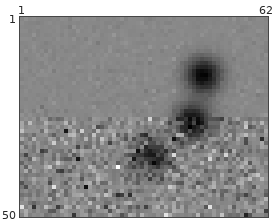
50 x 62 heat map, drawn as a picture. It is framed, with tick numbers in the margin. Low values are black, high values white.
Odd rows or columns: none. Histogram: skewed, a long tail of low values. Seam: horizontal, 50% of the way down, the top part calmer. Stripes: none. Dips: three.
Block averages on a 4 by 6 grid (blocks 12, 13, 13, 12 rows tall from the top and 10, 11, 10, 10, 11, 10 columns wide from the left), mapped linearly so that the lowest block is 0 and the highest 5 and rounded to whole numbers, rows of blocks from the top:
5 5 5 5 4 5 / 5 5 5 4 0 5 / 5 5 4 2 3 5 / 5 5 4 5 5 5
